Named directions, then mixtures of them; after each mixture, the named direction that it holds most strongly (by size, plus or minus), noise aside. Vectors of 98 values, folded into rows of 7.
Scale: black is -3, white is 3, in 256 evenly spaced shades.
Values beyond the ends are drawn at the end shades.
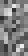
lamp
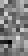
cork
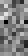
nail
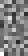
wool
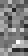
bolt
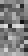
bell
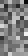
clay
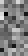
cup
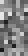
cup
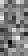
cup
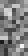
lamp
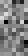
nail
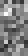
lamp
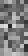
bell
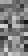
bell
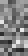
cork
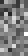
cup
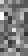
cup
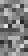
bell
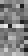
bell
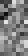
nail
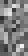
lamp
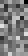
clay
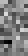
cork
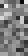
nail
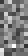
cup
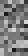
bolt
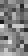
bell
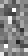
wool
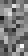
lamp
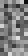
clay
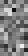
lamp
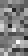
bolt
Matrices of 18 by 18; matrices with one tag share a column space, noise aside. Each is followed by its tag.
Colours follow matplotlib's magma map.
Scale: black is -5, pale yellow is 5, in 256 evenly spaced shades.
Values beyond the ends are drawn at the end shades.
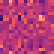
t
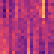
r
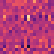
t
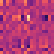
t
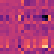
t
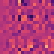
t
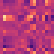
t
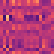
t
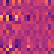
t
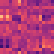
t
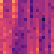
r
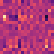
t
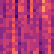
r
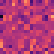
t
